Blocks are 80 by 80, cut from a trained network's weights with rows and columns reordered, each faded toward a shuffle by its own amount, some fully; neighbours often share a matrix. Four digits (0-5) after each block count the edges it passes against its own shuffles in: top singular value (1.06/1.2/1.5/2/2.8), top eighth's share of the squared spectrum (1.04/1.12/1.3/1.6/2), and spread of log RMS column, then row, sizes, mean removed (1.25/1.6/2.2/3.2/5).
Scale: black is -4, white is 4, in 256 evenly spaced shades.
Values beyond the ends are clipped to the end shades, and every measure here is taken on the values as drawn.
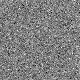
0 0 0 0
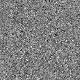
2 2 2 0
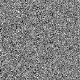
2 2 2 0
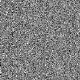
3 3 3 0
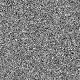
0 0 0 0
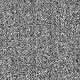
2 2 0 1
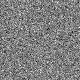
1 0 0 0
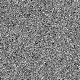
0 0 0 0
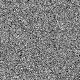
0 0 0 0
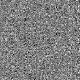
2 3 2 0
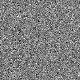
2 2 2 0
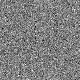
1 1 1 0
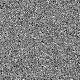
0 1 0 0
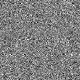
2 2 0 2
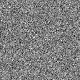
1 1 0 1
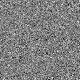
1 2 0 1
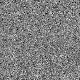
1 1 0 1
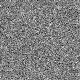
1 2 0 0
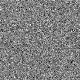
1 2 0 2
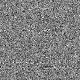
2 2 0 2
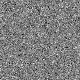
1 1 0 1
